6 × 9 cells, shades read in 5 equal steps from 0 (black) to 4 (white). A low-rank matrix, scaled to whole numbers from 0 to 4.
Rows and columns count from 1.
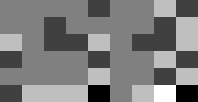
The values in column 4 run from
1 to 3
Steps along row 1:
same same same down up same up down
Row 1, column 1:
2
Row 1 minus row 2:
0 0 1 0 -1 0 0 2 -2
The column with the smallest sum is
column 5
